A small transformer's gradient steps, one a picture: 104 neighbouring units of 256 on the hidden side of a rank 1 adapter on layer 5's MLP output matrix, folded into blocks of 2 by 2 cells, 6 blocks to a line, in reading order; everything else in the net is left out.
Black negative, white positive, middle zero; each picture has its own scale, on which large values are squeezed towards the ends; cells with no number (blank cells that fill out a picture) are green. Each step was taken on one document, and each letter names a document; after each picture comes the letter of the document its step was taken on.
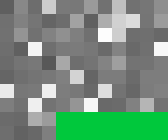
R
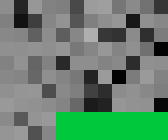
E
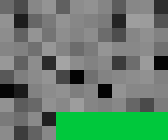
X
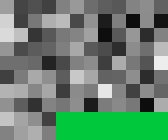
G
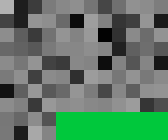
G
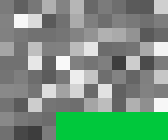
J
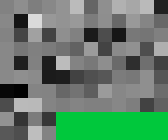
X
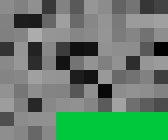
J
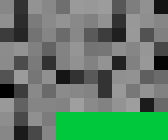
X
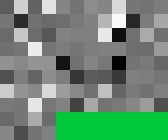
R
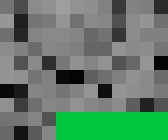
X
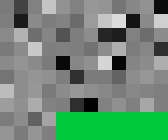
R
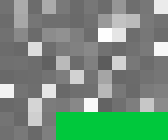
R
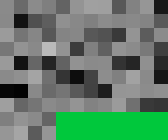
X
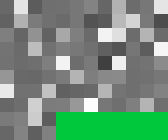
R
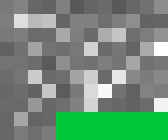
E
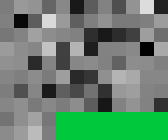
E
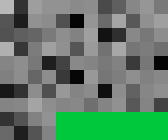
G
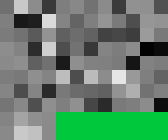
E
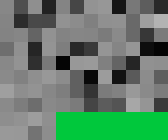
E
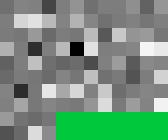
J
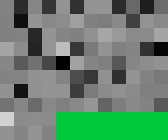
J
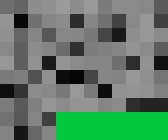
X
